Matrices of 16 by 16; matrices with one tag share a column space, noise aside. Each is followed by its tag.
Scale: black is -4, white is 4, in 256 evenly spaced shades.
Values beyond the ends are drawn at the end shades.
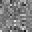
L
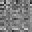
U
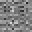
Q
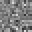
L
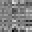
L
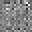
U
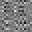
Q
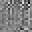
U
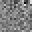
U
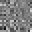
L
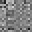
U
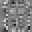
L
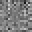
U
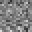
L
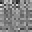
U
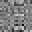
L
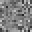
L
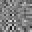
L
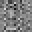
U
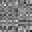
L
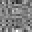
L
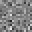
L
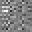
Q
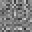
U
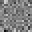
L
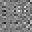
Q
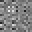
Q
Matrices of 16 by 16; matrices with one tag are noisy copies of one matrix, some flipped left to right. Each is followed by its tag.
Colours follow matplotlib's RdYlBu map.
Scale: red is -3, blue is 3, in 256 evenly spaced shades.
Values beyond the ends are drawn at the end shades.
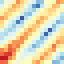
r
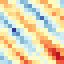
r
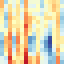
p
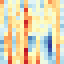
p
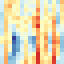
p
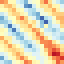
r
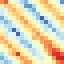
r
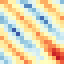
r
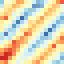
r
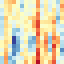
p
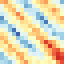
r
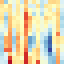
p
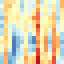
p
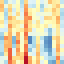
p
